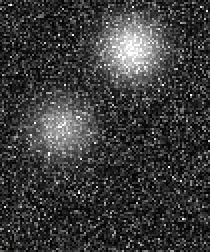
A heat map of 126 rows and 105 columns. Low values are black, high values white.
Bumps: two. Odd rows or columns: none. Histogram: skewed, a long tail of high values. Mirror symmetry: none. Ninth with the highest average: top middle.
